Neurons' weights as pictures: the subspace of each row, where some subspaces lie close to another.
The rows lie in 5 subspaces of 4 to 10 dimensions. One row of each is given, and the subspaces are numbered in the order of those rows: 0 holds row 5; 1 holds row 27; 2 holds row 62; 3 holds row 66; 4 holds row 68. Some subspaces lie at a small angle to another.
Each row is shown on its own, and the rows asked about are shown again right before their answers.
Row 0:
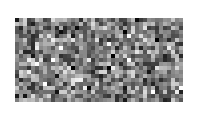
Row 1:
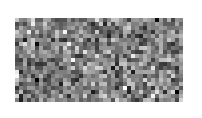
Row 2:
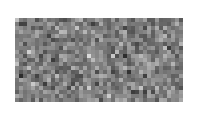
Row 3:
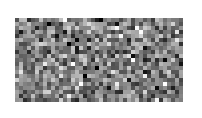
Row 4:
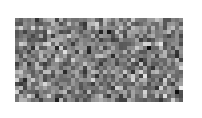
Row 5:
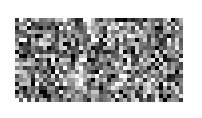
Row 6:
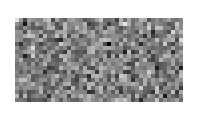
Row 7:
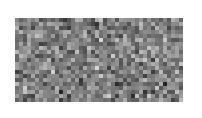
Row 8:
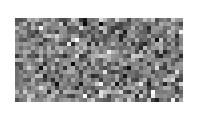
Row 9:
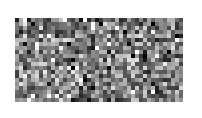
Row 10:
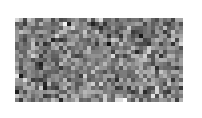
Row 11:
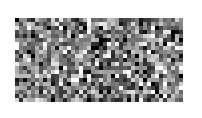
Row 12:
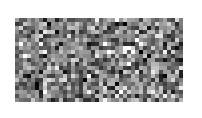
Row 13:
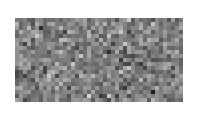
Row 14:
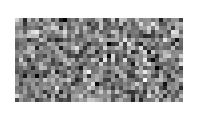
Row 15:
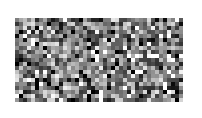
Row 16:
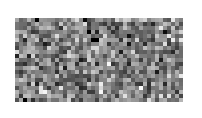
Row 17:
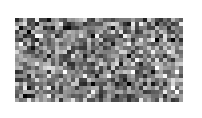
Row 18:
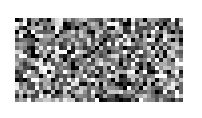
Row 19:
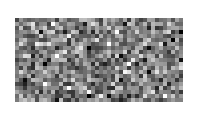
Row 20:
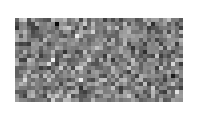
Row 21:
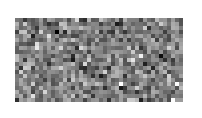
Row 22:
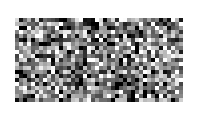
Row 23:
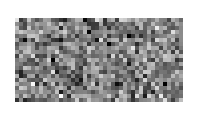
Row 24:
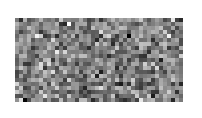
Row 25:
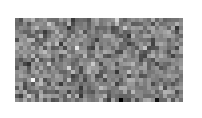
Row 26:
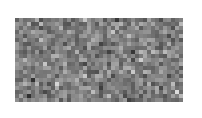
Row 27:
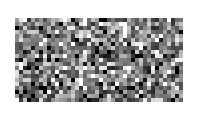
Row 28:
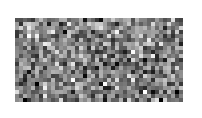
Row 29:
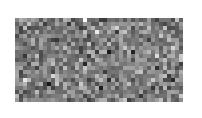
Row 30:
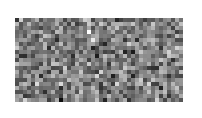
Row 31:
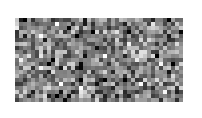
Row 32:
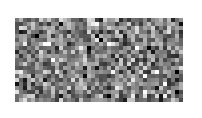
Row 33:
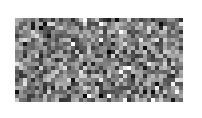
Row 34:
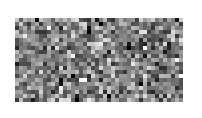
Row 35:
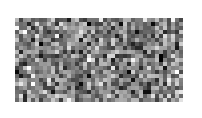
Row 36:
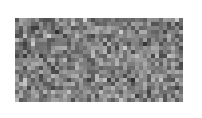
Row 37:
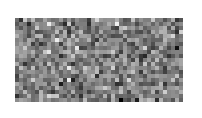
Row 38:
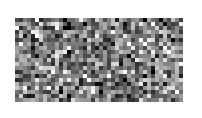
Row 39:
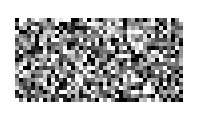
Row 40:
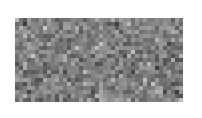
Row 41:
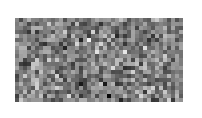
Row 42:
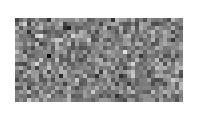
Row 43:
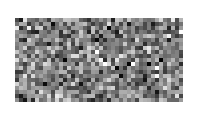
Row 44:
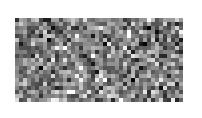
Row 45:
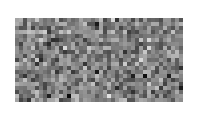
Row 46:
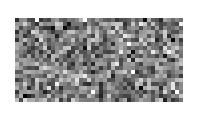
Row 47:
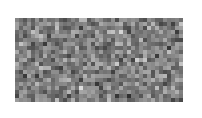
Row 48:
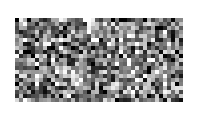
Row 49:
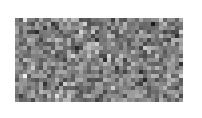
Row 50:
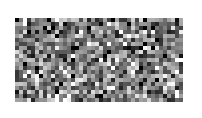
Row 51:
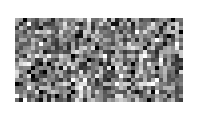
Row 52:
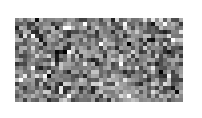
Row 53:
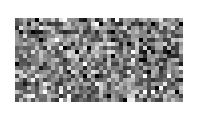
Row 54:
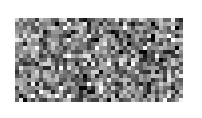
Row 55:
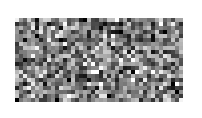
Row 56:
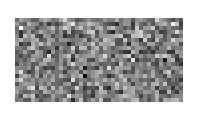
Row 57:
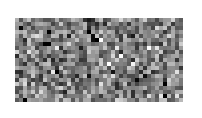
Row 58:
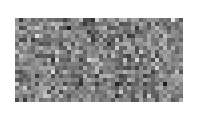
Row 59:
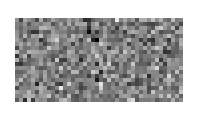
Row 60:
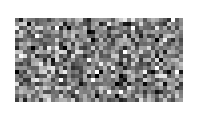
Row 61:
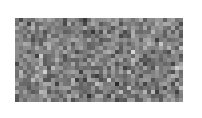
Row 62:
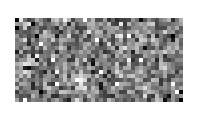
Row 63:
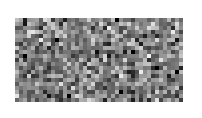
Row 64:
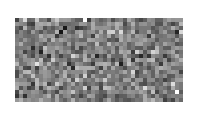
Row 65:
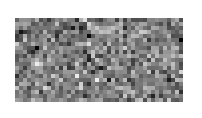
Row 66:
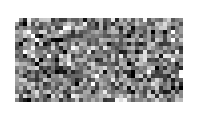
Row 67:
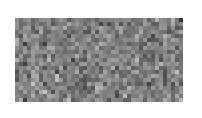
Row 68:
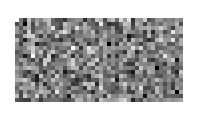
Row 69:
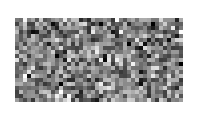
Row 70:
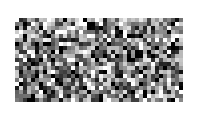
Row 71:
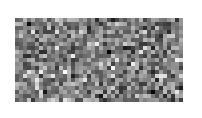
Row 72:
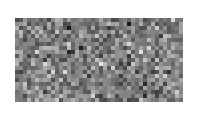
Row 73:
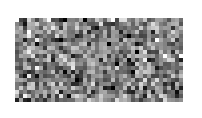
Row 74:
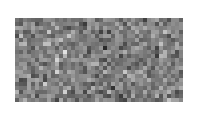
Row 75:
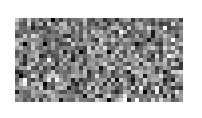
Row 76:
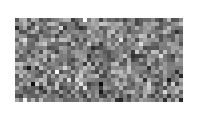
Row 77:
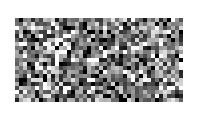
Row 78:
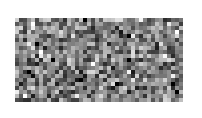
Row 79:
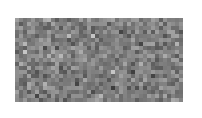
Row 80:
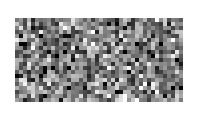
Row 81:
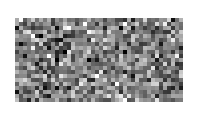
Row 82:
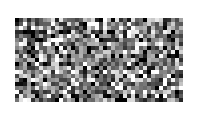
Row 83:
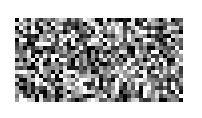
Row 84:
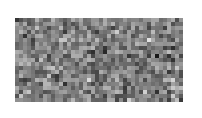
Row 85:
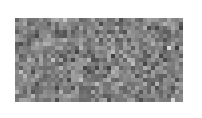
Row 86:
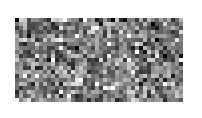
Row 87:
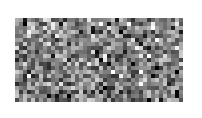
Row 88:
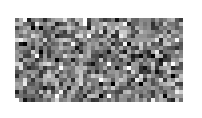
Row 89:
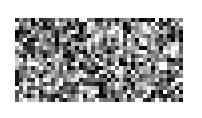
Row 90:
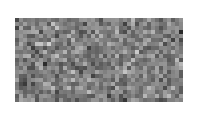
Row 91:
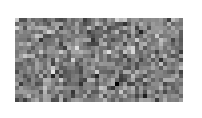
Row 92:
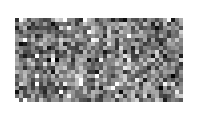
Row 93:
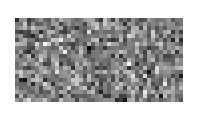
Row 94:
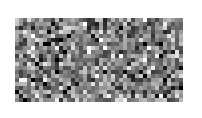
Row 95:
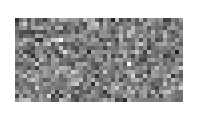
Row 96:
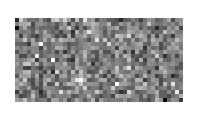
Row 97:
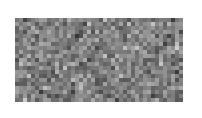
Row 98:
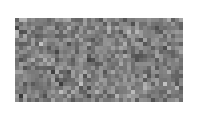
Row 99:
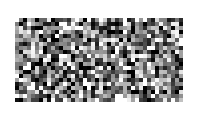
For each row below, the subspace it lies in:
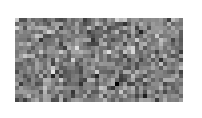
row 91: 4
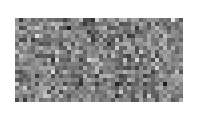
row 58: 0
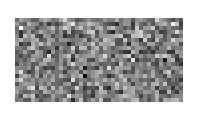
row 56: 1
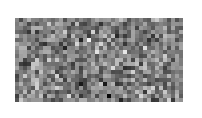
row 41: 1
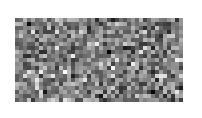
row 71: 4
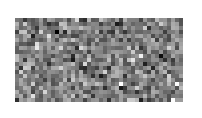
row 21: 2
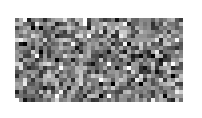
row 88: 1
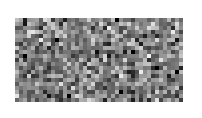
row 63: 4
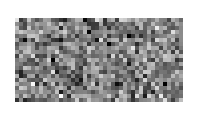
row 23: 0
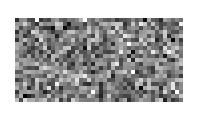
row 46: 0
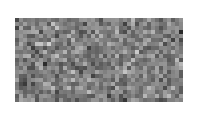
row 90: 4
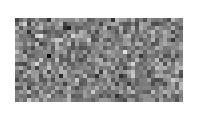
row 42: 3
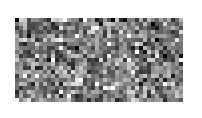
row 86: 0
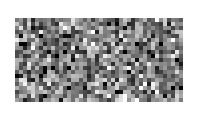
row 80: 1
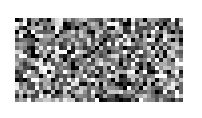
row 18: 4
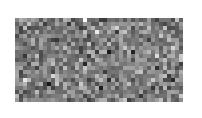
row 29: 1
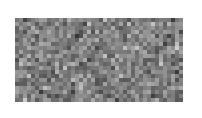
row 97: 2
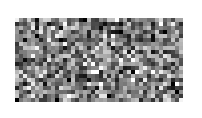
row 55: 1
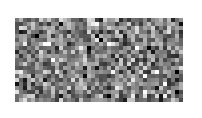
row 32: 0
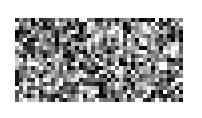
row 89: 1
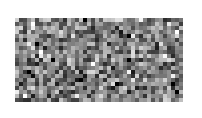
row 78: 2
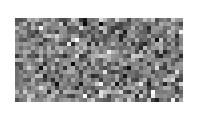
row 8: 1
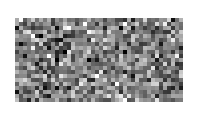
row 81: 3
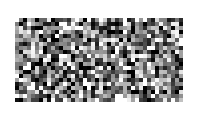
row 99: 2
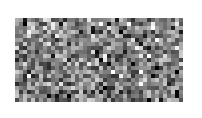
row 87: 4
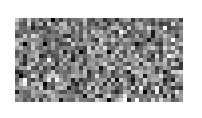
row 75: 1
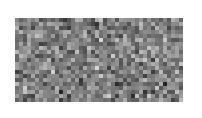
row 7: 0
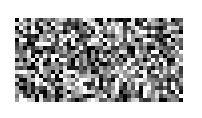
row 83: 4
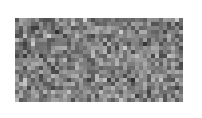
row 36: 1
